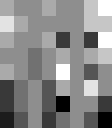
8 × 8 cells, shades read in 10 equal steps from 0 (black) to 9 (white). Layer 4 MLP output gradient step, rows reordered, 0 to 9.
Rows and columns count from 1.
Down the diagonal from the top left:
6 6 5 5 9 5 5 0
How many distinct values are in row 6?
6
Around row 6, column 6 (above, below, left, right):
5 5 6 8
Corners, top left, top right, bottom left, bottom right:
6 9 1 0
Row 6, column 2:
4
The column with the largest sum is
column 8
